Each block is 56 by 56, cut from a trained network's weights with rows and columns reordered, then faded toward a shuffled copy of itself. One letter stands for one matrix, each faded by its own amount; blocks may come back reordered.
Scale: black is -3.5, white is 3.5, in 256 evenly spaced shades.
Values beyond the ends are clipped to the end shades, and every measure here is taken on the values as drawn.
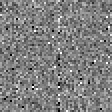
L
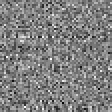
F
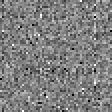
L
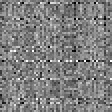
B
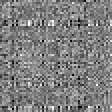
B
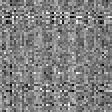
B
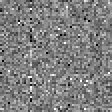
L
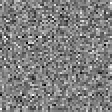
F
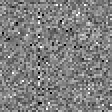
L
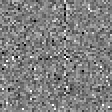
L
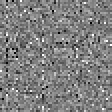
F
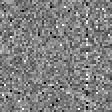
L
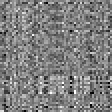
B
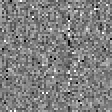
L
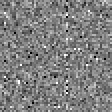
L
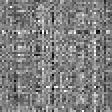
B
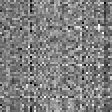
B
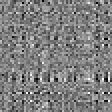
B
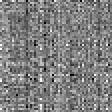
B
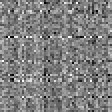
B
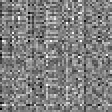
B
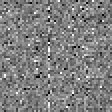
F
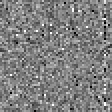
L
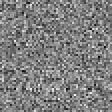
F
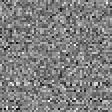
F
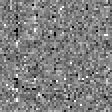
F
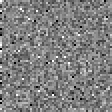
L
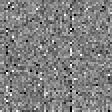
F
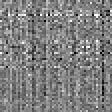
B
